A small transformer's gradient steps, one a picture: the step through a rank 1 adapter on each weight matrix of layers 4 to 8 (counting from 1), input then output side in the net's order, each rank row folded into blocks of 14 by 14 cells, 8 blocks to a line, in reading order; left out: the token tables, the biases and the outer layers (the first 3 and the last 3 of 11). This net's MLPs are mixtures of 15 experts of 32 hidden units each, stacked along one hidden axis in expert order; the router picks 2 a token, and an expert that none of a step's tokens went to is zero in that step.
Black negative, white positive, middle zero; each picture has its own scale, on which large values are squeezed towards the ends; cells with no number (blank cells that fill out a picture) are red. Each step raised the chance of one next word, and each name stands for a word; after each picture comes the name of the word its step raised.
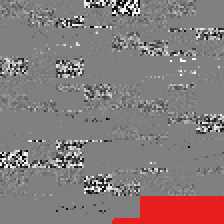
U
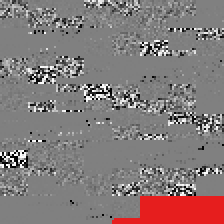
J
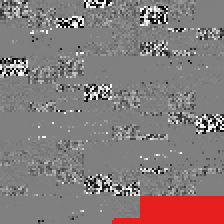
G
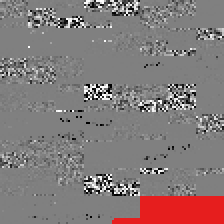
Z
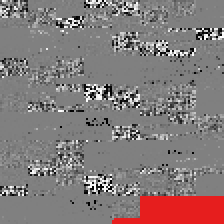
Z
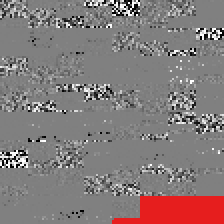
J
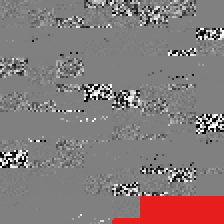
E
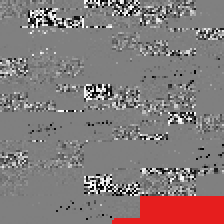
Z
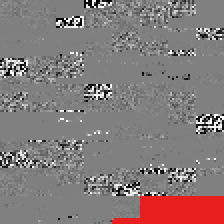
G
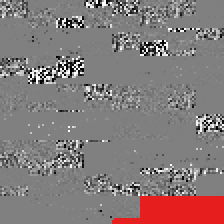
G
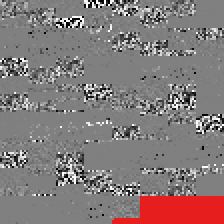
G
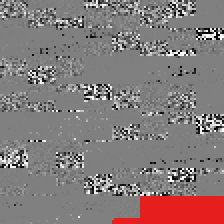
E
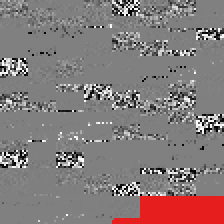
E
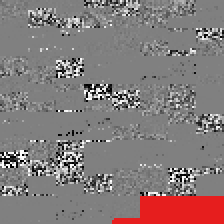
J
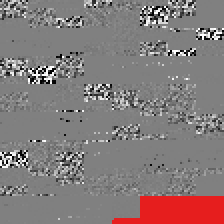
J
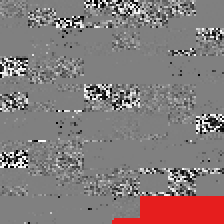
J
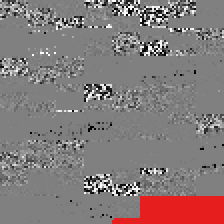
Z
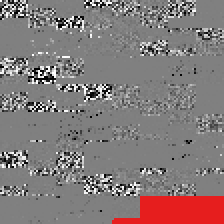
Z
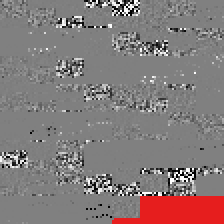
U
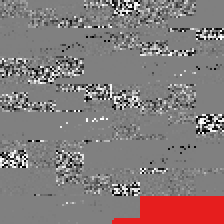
E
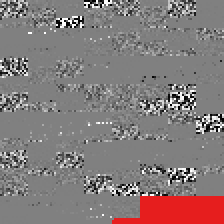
G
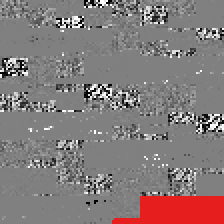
G
